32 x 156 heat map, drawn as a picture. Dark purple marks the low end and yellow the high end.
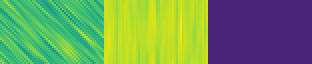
The table splits into one row of 3 panels. Panel 1,1: high, slanting down to the right. Panel 1,2: very high, streaked downward, faint in contrast. Panel 1,3: very low, flat.
